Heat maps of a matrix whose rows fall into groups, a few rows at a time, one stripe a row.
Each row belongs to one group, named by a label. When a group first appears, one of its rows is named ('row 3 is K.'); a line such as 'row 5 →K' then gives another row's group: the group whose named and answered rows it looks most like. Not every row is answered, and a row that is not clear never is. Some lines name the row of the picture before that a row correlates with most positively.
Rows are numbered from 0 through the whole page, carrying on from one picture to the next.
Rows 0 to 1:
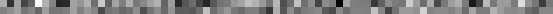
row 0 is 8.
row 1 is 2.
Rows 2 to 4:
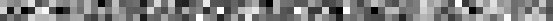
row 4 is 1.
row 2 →2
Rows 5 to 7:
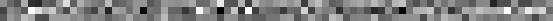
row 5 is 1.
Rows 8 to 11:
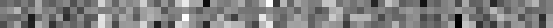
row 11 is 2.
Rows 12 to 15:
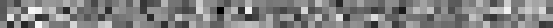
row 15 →8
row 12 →1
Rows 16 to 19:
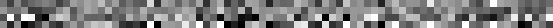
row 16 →8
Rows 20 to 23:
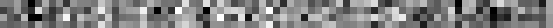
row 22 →1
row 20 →2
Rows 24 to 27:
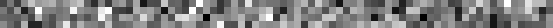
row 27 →1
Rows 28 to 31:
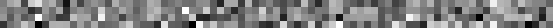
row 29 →2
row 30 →8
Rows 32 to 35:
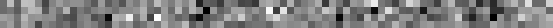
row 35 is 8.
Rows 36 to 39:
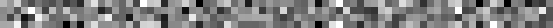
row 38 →8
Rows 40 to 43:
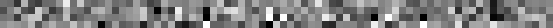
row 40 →1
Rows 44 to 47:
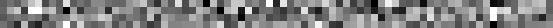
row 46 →8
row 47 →1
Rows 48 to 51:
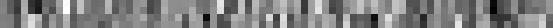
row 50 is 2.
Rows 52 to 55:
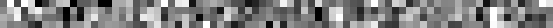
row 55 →2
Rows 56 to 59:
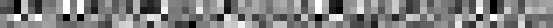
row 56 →1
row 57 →1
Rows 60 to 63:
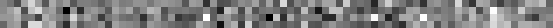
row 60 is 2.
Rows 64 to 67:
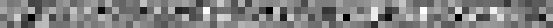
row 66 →2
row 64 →1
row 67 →8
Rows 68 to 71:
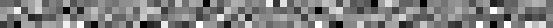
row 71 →1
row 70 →1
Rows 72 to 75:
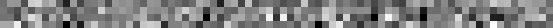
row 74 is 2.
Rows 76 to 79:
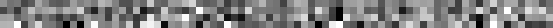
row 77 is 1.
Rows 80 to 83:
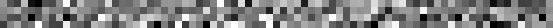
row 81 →2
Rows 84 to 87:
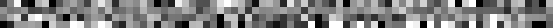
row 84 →2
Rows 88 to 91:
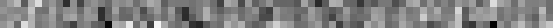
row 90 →2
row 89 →2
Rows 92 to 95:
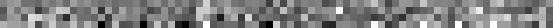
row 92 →2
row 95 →2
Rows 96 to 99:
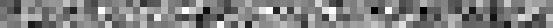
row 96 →1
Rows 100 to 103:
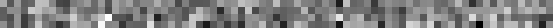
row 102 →8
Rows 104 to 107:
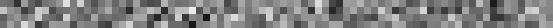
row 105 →8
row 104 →1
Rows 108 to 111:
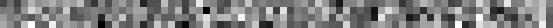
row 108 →1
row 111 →2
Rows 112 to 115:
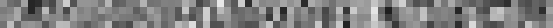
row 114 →2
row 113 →2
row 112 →1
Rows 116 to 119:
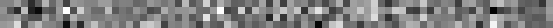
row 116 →2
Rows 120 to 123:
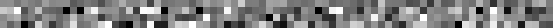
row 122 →2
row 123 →8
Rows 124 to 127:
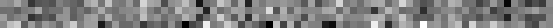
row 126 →1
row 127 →2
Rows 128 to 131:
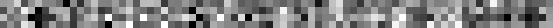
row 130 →1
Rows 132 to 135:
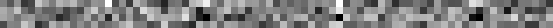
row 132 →8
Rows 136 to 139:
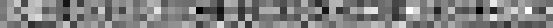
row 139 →1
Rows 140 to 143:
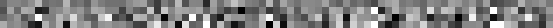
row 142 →8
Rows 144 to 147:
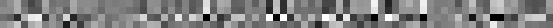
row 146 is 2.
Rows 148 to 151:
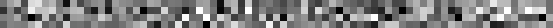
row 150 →2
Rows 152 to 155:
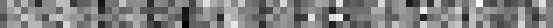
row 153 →2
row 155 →2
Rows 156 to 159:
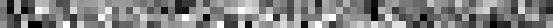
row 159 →1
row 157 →8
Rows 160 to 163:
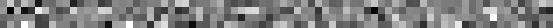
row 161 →8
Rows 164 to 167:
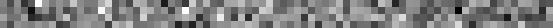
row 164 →8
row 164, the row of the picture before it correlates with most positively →161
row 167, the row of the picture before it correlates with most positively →163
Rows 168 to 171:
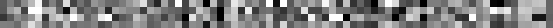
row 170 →8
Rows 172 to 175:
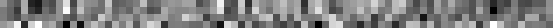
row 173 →1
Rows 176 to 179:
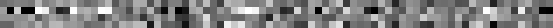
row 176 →8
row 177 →8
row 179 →8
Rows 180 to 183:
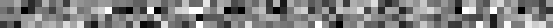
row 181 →8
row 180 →2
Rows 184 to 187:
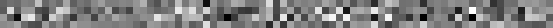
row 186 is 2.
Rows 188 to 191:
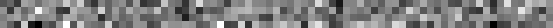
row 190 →2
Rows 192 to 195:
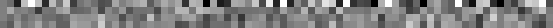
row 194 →8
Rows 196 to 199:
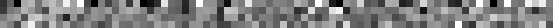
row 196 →1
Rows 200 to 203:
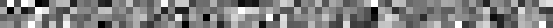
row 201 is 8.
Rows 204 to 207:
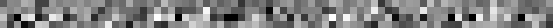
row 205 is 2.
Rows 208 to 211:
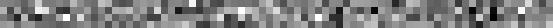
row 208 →8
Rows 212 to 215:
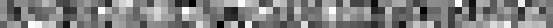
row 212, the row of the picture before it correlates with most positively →209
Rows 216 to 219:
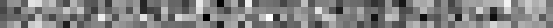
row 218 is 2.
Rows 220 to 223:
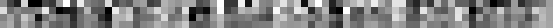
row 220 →1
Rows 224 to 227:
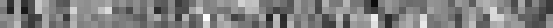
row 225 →8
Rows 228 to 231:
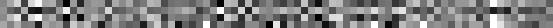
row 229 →1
